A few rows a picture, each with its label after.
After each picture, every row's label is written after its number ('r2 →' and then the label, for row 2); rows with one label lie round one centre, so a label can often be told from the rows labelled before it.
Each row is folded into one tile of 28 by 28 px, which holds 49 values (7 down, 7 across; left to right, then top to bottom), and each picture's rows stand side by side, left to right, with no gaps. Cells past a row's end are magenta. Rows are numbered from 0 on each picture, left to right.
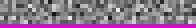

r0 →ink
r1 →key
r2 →ink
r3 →key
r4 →key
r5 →key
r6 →ink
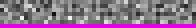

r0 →key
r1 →key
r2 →ink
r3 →ink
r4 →ink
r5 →ink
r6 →key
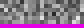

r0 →key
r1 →ink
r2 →key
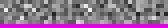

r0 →key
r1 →key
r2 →ink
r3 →key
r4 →key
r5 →ink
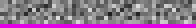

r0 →ink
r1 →key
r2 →ink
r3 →key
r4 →key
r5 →ink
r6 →key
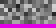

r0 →key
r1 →key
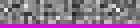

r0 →key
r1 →ink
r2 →ink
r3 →ink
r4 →key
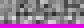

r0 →ink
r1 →ink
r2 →ink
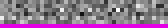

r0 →ink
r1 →ink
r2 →key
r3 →key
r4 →key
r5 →ink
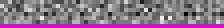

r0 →key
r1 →ink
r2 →key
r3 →key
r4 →ink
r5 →key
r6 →ink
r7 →ink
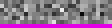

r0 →key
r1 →ink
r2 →key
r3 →ink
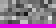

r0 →ink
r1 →key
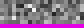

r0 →ink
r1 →key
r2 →key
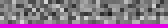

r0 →ink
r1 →key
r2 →key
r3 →ink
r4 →ink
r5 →ink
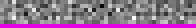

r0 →ink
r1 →key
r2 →ink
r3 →key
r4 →key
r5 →ink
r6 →ink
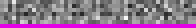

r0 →ink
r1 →key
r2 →ink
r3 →ink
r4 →ink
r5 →key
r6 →ink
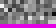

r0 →key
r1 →ink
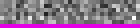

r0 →ink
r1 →ink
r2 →key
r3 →ink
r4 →key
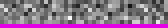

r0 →key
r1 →key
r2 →ink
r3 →key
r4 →ink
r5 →key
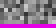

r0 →key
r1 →ink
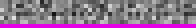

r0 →ink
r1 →key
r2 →ink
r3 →key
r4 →ink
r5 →ink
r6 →ink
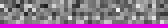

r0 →key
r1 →key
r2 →ink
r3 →ink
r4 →key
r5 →ink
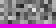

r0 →ink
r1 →key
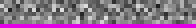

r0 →key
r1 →key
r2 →key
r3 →key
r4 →key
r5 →key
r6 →ink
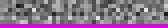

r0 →ink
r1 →key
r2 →ink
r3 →ink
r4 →key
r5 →key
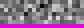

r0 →key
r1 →key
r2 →ink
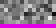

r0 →key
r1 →key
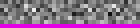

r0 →key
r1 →key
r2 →ink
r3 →key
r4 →key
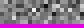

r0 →ink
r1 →key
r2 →key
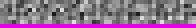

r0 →ink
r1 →key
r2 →key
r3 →ink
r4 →ink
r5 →ink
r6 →ink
